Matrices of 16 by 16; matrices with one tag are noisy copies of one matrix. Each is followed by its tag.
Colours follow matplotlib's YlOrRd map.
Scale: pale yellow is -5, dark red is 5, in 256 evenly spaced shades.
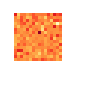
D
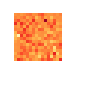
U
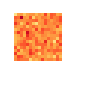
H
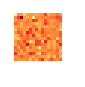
H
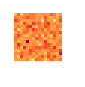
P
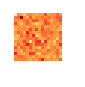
H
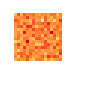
P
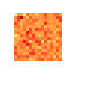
H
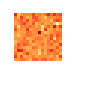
D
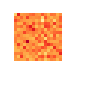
P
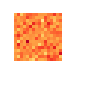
P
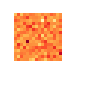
P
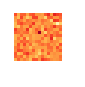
D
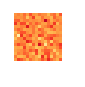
U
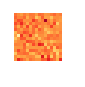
U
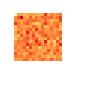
H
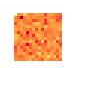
H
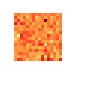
U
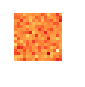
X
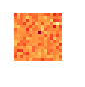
D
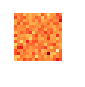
X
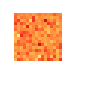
U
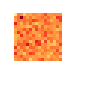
H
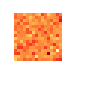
X
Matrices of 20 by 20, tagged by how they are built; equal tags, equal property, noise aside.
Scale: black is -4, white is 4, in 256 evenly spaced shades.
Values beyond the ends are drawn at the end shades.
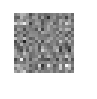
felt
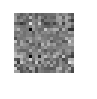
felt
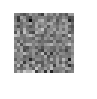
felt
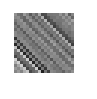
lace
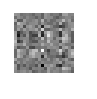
felt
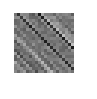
lace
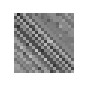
lace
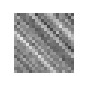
lace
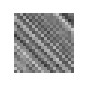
lace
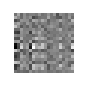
felt
